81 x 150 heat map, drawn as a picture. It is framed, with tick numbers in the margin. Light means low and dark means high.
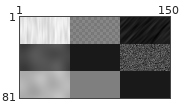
The table splits into 3 rows of 3 panels. Panel 1,1: very low, streaked downward, faint in contrast. Panel 1,2: middling, checkered, faint in contrast. Panel 1,3: very high, slanting up to the right, faint in contrast. Panel 2,1: high, smooth, faint in contrast. Panel 2,2: very high, flat. Panel 2,3: high, fine-grained. Panel 3,1: low, smooth, faint in contrast. Panel 3,2: middling, flat. Panel 3,3: very high, flat.
